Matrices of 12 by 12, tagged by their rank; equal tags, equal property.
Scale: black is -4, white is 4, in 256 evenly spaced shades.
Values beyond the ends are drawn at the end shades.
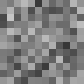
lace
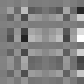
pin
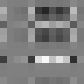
pin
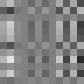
pin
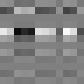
pin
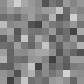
lace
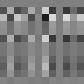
pin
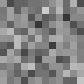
lace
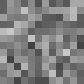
lace
